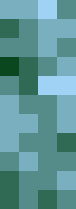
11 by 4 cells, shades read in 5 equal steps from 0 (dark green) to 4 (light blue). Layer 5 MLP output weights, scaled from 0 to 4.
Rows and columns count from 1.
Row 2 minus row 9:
-1 -1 1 1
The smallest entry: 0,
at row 4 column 1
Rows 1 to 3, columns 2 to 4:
3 4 2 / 2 3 3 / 2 3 2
